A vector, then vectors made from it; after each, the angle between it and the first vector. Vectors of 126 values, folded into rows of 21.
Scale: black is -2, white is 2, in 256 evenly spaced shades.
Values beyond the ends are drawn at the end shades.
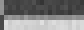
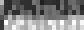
nearly parallel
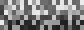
partly opposed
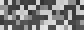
orthogonal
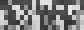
orthogonal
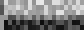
nearly opposite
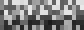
partly opposed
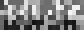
partly opposed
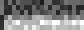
nearly parallel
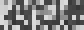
orthogonal
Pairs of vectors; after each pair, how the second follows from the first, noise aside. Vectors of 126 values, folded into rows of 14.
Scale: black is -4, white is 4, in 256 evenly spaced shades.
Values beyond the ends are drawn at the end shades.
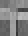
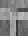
copied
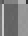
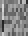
sign-scrambled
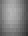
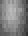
copied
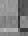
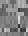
sign-scrambled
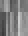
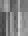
copied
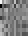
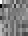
copied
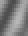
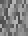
sign-scrambled
